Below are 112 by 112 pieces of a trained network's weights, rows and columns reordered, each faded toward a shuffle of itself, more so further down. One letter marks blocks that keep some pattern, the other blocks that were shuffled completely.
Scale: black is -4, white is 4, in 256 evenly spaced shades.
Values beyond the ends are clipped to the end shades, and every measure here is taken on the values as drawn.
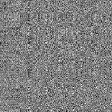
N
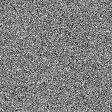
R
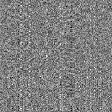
N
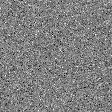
R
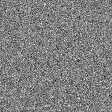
R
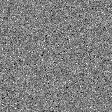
R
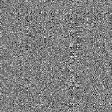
N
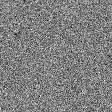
R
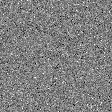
R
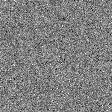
R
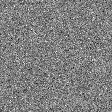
R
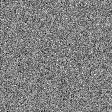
R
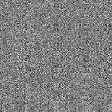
N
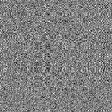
N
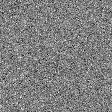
R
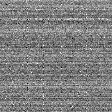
N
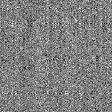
N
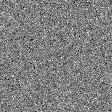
R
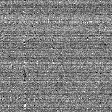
N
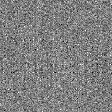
N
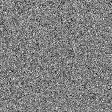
R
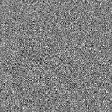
N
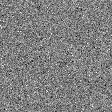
R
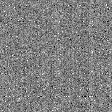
N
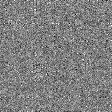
N
